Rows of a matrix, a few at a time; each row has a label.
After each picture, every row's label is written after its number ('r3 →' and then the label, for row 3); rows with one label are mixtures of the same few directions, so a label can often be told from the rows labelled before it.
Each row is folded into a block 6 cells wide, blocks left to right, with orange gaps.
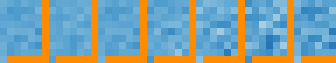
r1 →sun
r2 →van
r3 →sun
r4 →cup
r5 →cup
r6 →van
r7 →sun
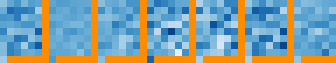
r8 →sun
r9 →cup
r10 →van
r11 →cup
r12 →van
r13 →sun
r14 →cup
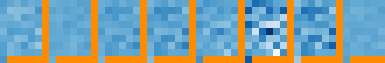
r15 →sun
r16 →van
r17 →sun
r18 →sun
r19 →cup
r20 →cup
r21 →sun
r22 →sun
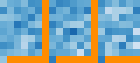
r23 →van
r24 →cup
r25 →sun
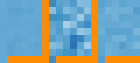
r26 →sun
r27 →van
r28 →sun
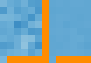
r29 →van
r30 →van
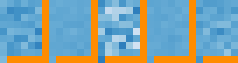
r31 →sun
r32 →cup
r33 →sun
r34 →van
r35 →cup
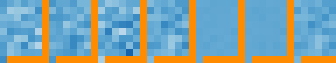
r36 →sun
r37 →van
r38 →cup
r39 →van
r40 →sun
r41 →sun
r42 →van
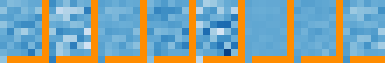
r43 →cup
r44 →sun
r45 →sun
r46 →sun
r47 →cup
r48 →sun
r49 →cup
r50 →sun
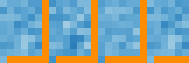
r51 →van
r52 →van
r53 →sun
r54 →van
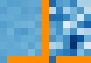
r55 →cup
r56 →van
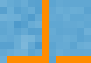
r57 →van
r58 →sun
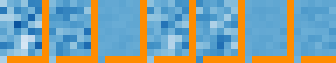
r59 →van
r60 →sun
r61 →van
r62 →van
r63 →van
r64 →sun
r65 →sun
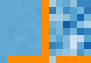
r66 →sun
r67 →van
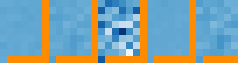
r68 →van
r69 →van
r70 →cup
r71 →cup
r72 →van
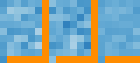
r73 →sun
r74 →van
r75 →sun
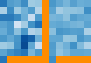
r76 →van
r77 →sun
